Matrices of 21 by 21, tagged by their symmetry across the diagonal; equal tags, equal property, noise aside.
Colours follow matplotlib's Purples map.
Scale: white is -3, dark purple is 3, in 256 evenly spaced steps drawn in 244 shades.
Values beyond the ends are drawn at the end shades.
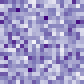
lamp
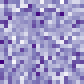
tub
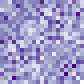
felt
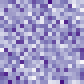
tub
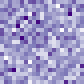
felt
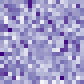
lamp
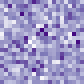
tub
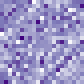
felt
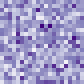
lamp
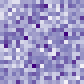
felt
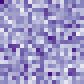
felt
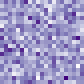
tub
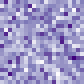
tub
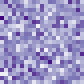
lamp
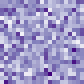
lamp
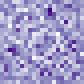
felt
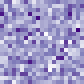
lamp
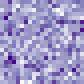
tub
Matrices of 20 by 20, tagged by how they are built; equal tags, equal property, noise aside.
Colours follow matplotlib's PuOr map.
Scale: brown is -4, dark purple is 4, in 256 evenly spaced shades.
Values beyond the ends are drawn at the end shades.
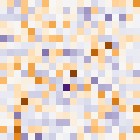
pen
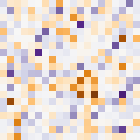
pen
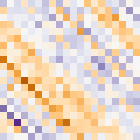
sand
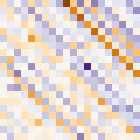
sand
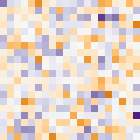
pen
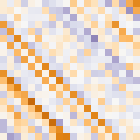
sand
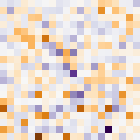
pen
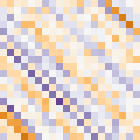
sand
